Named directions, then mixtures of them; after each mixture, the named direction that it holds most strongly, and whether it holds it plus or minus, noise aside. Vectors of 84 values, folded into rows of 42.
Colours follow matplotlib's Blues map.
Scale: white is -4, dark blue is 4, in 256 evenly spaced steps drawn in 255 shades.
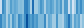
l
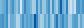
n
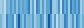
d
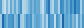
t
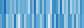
d, minus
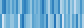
t, minus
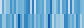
d, plus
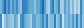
t, minus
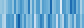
d, plus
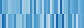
d, minus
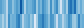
n, minus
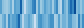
n, minus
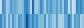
l, plus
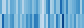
t, plus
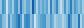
n, minus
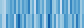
d, plus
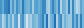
t, minus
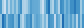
t, plus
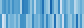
t, minus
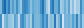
t, minus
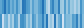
t, minus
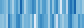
n, minus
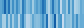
t, minus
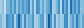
d, plus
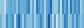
d, plus
